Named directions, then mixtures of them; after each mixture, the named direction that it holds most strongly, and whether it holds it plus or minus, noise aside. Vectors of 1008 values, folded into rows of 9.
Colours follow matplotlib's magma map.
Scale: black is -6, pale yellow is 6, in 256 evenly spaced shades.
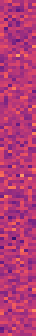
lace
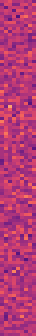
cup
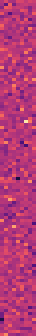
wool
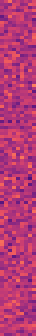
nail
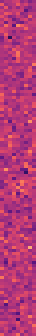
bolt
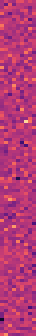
wool, plus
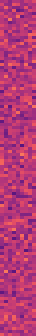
cup, minus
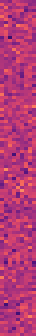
bolt, plus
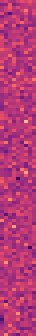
wool, plus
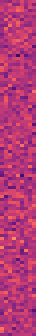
lace, minus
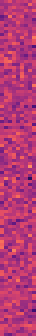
nail, plus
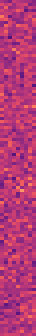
nail, minus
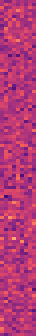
lace, minus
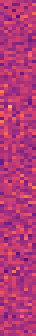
cup, plus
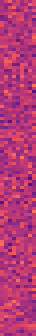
nail, plus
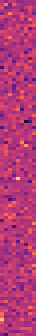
wool, minus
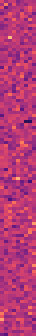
wool, minus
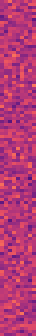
nail, plus
